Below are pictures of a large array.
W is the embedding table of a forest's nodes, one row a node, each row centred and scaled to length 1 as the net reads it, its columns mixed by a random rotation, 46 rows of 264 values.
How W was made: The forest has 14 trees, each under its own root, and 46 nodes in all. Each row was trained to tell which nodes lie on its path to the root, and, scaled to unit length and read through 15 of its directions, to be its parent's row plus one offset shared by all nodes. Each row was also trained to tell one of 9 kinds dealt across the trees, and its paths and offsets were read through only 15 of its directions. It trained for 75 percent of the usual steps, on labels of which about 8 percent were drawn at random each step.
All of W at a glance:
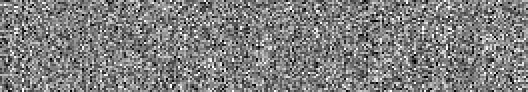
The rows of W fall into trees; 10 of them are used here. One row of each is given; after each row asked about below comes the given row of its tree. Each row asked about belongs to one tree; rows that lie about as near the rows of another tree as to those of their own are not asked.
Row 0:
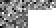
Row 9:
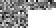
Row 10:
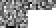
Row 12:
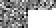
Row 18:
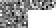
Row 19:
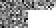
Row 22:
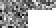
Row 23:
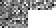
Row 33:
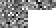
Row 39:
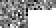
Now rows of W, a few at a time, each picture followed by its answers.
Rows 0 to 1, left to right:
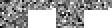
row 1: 18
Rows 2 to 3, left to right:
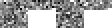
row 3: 23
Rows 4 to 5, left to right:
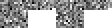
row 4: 19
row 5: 18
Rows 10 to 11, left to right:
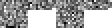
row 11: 33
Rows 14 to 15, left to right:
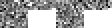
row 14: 23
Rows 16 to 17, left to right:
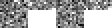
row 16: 23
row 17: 18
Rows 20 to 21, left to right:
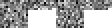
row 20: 0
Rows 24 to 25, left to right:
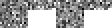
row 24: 10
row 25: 0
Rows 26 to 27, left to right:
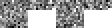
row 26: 12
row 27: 0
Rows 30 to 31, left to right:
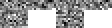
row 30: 9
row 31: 0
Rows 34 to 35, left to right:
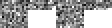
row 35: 9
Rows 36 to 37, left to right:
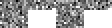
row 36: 33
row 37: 18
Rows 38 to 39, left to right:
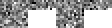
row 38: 9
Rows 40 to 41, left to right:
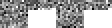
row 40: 9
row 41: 12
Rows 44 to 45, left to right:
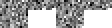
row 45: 10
